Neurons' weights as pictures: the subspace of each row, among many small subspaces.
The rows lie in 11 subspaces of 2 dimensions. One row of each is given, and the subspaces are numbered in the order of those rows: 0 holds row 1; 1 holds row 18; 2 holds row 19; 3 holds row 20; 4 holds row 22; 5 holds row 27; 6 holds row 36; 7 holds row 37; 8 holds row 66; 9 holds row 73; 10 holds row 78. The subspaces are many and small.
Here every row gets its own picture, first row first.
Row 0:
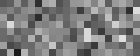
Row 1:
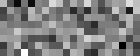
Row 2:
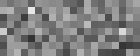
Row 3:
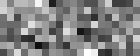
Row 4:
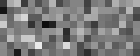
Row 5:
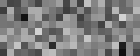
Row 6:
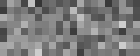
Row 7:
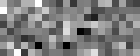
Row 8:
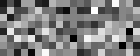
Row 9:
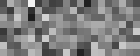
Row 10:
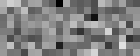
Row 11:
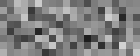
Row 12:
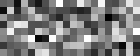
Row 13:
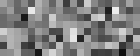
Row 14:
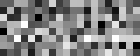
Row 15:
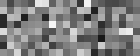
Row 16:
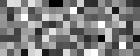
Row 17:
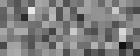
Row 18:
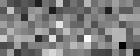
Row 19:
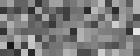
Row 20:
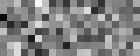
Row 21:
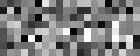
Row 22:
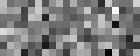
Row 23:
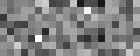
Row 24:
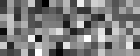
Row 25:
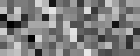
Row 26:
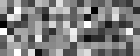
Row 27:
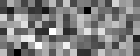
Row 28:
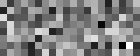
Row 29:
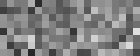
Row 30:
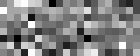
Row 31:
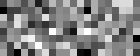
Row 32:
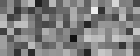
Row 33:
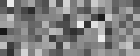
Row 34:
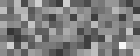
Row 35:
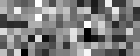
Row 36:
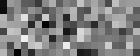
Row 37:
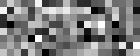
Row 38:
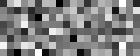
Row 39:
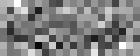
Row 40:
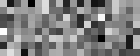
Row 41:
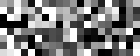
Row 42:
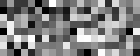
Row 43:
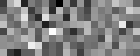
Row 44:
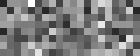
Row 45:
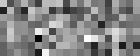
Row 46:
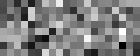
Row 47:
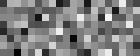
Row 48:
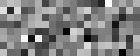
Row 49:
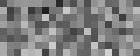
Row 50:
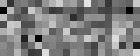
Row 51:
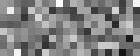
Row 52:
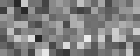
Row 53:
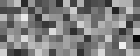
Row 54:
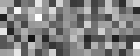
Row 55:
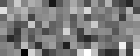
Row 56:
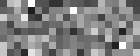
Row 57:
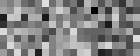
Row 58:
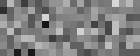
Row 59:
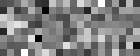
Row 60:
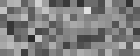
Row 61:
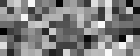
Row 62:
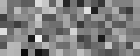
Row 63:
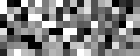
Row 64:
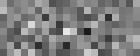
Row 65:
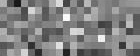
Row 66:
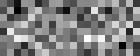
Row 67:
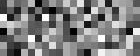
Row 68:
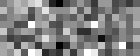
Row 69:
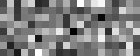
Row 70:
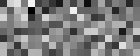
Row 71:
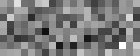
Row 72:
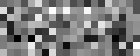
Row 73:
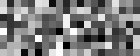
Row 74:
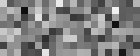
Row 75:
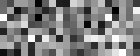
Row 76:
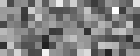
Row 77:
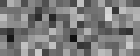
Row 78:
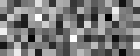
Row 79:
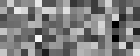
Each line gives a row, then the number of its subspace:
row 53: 5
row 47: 10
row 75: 10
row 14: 10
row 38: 10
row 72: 10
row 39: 8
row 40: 9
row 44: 3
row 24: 9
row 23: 3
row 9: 0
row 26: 8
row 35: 7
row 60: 3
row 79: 7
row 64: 5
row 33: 9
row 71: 8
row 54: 10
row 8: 8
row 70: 0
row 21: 4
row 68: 5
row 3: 5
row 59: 3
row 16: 5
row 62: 3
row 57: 8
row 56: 0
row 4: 6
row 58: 6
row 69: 9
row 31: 5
